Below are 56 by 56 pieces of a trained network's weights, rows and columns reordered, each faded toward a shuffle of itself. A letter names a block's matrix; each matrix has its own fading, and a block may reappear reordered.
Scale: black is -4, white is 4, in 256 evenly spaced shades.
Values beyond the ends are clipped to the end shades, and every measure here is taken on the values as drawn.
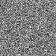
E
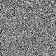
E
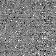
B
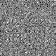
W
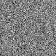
E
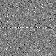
W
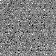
B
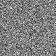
E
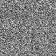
E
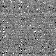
B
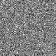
W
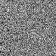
E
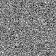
W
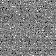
B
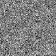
E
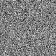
E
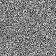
E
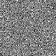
E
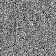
E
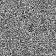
E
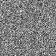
E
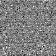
B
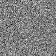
E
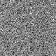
W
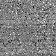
B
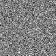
E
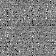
B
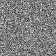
E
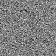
E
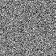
E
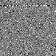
W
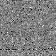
W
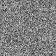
E
